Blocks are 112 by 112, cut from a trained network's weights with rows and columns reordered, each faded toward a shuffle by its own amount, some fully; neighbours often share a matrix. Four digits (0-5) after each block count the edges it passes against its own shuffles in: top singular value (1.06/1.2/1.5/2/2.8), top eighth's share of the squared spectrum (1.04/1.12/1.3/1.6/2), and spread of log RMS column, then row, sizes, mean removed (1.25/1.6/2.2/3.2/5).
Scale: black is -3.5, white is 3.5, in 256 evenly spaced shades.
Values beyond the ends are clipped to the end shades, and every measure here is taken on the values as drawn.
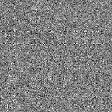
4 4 2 2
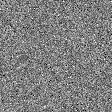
0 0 0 0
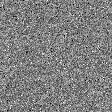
0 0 0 0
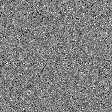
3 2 0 1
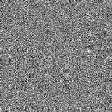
4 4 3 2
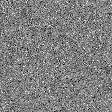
1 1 0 0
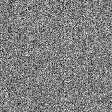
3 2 0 0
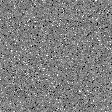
0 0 0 0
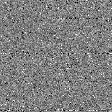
3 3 1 2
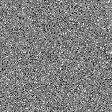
3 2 0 1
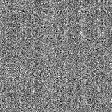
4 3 0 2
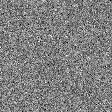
0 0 0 0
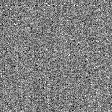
3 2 0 1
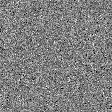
0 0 0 0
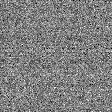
2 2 0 0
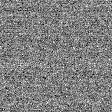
3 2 0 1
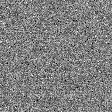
2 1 0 0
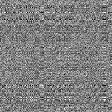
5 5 2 3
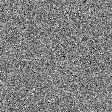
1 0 0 0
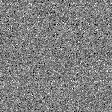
3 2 0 0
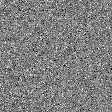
1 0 0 0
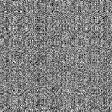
4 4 1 2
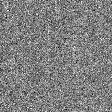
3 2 0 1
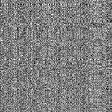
4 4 1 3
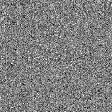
3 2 0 1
